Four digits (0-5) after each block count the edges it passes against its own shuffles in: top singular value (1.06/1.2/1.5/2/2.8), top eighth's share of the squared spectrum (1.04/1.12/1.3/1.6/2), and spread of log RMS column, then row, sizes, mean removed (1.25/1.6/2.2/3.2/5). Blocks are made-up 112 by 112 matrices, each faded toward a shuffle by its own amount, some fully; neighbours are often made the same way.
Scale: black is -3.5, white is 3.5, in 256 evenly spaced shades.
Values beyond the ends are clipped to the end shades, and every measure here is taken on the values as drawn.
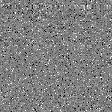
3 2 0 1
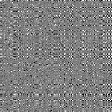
5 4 3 4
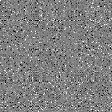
4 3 1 2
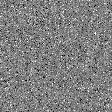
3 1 0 0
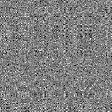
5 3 3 2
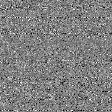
1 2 0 3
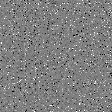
3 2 1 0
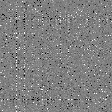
4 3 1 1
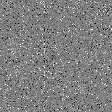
3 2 1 0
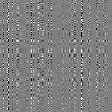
5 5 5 3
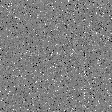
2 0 0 0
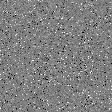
2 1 0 0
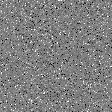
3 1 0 0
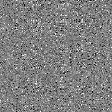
4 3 2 2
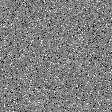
0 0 0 0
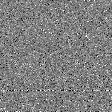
2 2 0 2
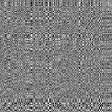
5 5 4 4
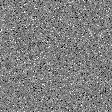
0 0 0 0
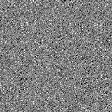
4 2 1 1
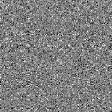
4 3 2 2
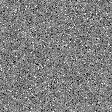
1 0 0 0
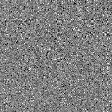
4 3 1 1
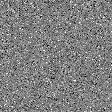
2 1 0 0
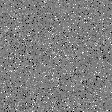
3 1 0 0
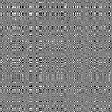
5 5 4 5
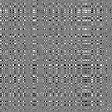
5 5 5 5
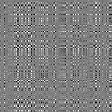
5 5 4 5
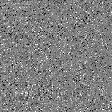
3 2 1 1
